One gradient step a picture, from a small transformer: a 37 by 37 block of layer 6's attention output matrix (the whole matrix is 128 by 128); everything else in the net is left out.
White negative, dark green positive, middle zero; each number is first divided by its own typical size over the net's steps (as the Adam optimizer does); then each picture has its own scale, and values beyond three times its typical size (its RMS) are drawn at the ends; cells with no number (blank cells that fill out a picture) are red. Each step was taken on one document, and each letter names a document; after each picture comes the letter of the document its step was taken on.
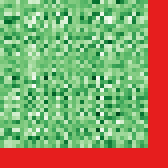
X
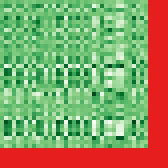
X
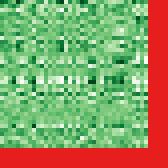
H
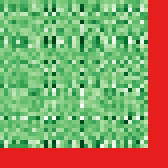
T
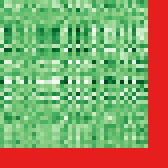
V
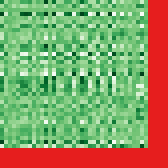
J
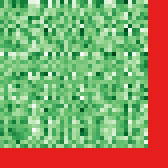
T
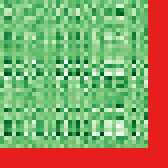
X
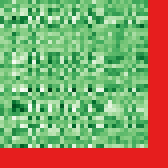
V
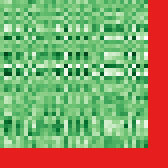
X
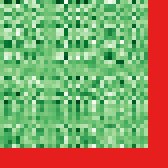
V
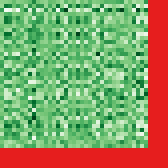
X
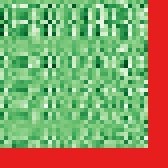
T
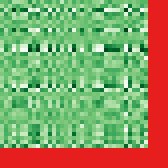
T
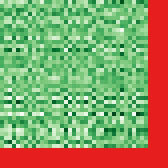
V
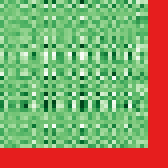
J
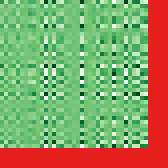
J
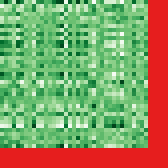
H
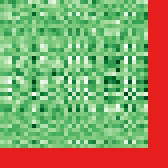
V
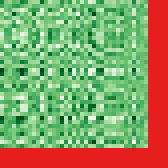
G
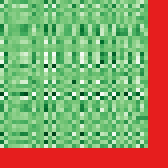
J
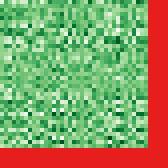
G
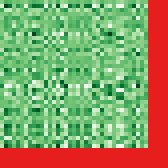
X
